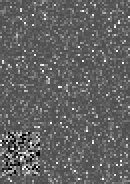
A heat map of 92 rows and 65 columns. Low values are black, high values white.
An odd patch, rougher than its surroundings, sits in the bottom left. The values are skewed, with a long tail toward high values. The bottom left is the roughest part. No overall slope runs across the table. The halves do not mirror each other.
